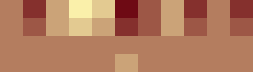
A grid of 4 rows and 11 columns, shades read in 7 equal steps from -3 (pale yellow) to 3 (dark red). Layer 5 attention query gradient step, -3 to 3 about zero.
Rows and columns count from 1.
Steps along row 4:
same same same same down up same same same same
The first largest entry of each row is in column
6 6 1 1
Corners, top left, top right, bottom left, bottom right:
0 2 0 0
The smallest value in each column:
0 0 -1 -3 -2 -1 0 -1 0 0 0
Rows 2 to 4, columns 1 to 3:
0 1 -1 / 0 0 0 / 0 0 0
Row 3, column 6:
0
